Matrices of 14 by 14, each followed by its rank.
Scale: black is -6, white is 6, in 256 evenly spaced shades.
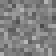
full rank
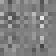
two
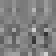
two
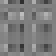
one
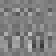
two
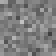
full rank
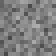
full rank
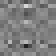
two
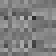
two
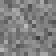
full rank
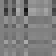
one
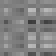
one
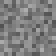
full rank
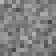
full rank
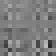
two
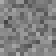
full rank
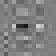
two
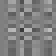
one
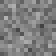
full rank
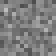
full rank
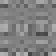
two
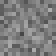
full rank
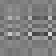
one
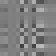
one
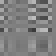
one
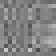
two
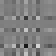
one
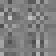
two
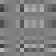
one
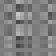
one
